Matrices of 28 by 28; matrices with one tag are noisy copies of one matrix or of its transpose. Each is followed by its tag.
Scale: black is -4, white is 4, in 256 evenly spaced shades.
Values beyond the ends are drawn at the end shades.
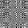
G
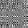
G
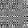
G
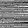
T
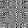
G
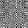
G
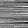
T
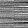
T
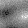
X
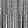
T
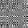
G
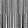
T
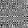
G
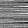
T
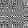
G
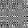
G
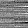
T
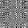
G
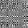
G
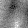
X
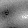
X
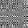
G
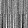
T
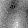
X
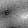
X
